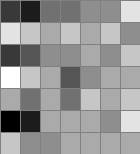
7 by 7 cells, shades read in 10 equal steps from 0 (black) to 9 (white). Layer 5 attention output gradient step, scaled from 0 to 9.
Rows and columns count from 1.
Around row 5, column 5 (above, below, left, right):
5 6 4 6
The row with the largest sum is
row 2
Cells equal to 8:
3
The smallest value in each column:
0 1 4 3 5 5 5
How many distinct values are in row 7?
3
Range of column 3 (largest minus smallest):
2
